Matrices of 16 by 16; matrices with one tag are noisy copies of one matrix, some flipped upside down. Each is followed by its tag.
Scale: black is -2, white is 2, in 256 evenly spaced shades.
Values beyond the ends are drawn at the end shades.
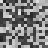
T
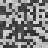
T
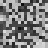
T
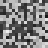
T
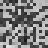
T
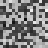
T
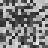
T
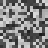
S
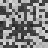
T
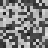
S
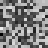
T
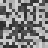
T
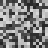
S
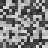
S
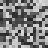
T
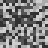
T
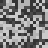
S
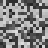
S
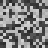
S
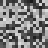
S
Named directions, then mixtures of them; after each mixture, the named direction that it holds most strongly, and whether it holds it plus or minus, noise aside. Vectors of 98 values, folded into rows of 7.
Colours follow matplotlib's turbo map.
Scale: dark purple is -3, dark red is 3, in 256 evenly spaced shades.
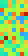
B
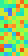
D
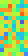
D, minus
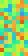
D, plus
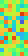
B, plus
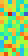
B, minus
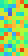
D, plus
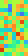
D, plus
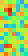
D, minus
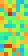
D, minus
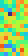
D, plus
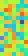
D, minus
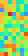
B, minus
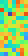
B, plus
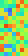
D, plus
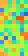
B, minus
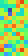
D, plus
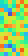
D, plus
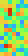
D, minus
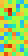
D, minus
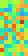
D, plus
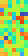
B, minus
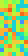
D, minus
